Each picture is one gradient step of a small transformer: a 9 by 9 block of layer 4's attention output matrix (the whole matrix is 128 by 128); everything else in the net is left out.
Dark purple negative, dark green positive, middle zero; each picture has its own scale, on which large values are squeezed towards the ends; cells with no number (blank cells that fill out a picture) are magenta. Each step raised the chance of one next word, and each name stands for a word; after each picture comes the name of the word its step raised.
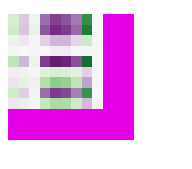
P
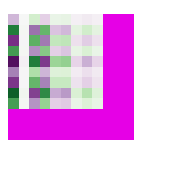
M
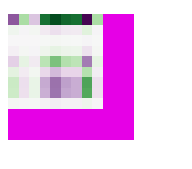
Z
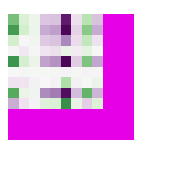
P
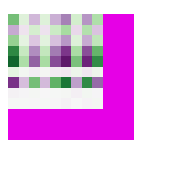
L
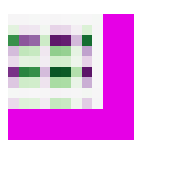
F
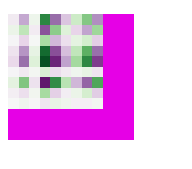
L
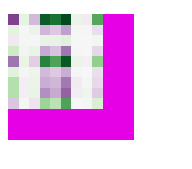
Z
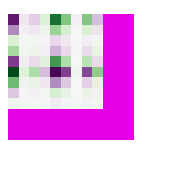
Z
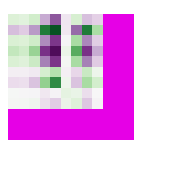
L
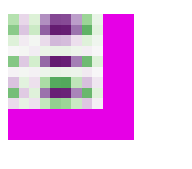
P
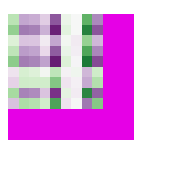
P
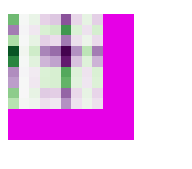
L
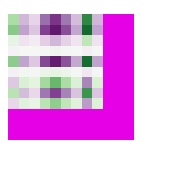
P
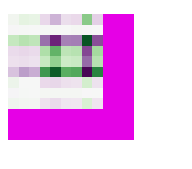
F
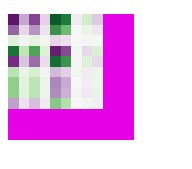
Z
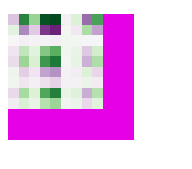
Z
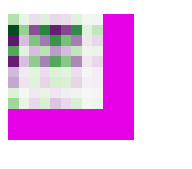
M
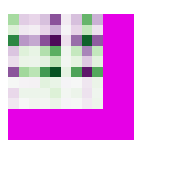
F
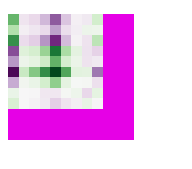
F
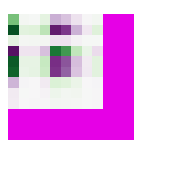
P
